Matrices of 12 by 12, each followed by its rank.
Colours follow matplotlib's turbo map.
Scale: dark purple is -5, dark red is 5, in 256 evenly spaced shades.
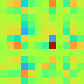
two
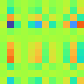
one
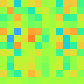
two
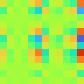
one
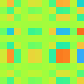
one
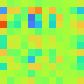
two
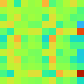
two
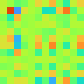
two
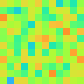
full rank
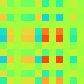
one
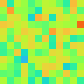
full rank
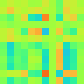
two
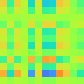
one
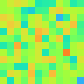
full rank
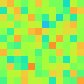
full rank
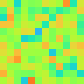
full rank
